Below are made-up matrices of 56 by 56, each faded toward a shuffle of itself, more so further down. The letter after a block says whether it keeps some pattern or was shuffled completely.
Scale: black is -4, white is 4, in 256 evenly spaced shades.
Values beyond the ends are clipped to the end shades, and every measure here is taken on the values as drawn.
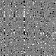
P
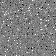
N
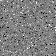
N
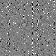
P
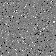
N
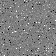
N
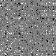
P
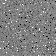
N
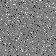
N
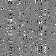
P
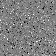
N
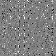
P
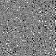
P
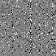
P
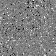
N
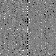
P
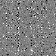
P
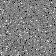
N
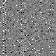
P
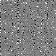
P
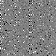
P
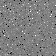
N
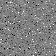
N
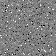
N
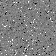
N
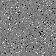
N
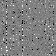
P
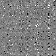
P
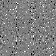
P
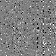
P
